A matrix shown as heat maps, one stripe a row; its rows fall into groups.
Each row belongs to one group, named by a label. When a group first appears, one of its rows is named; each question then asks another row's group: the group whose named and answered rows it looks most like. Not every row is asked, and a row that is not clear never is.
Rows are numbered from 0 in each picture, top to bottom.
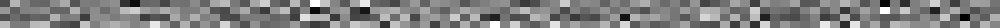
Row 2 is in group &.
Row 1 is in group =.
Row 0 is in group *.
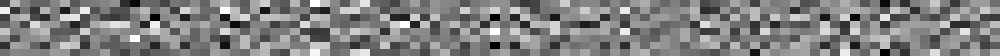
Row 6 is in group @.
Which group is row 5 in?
=
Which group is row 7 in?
*
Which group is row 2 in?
@
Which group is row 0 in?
*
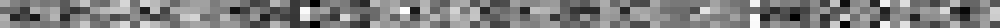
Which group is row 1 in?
&
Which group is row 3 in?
=
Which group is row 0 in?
=
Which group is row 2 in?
&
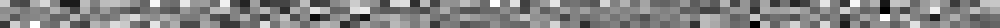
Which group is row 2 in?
=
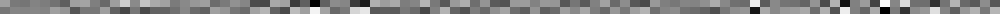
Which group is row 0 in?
=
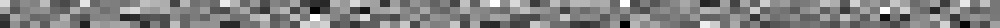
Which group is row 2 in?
*
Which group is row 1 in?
=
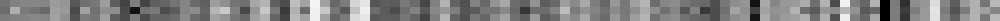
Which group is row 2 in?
*
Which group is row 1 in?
*
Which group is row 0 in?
*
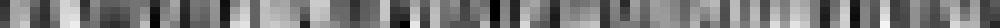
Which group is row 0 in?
@
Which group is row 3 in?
@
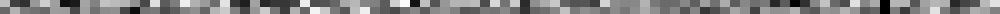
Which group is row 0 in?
&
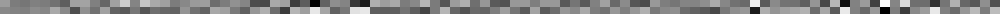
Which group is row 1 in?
*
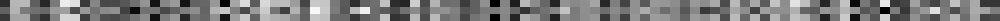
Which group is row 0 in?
@
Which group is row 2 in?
@
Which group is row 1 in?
*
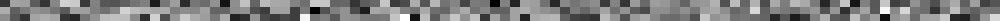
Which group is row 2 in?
&
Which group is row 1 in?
=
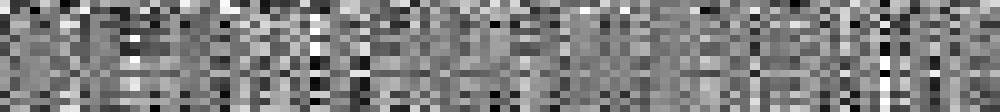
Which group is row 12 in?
=
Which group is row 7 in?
*
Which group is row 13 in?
@
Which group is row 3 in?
@
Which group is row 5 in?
=
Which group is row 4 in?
*
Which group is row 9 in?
=
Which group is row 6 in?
*
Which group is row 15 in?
@
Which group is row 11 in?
=
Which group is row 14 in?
=
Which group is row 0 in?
&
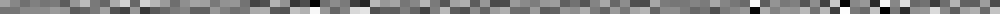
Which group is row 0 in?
=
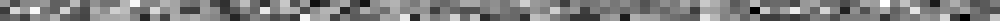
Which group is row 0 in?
=
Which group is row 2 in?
&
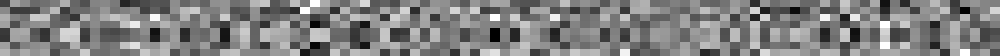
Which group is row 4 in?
@
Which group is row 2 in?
&
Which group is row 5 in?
@
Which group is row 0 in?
*
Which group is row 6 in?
=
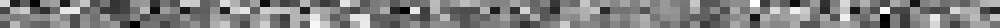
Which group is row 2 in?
*
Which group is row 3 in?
*
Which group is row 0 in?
&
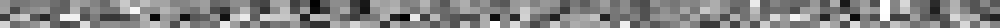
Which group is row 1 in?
=
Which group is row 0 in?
=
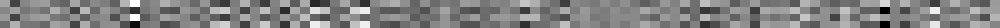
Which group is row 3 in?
*
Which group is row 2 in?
=
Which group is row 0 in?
=
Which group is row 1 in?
*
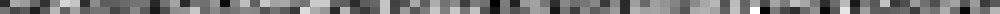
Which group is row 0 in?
@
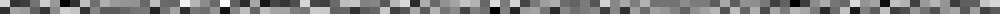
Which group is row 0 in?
&
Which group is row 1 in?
@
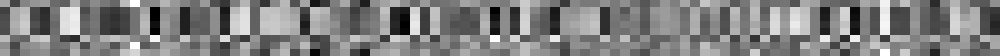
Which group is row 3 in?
@
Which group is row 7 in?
=
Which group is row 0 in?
=
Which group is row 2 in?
@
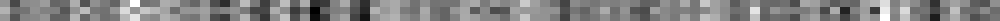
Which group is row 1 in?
=
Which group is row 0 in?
=
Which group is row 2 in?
=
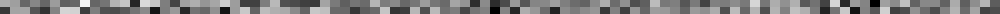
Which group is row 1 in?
@
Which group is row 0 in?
=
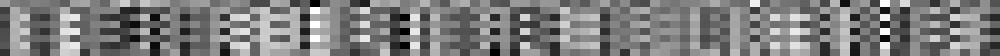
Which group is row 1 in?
*
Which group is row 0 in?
=
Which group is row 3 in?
*
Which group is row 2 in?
@
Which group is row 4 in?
@
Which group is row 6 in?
@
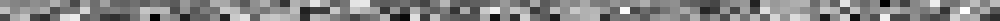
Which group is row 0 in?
*
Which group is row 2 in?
@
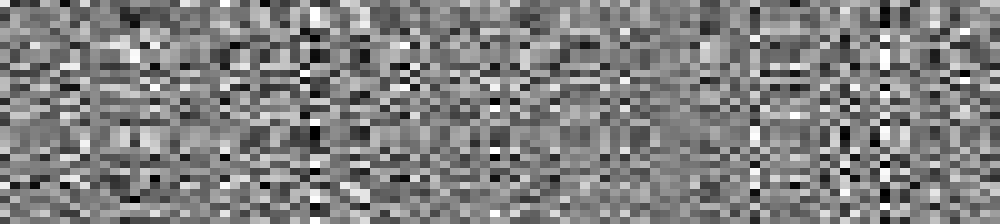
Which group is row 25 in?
@
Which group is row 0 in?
&
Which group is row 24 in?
=
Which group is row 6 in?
&
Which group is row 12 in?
&
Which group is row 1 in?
*
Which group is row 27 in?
*
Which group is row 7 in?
=
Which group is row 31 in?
*
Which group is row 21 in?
&
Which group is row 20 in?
=
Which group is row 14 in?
@
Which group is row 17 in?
*
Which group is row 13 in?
=
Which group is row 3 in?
*
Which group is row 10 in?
&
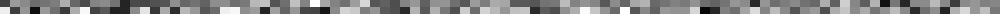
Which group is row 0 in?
*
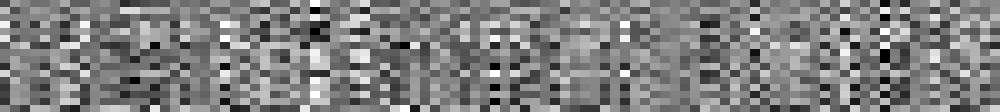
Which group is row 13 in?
*
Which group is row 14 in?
@
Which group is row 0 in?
*
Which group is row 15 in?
&
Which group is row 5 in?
&
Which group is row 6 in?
@
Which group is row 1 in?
=
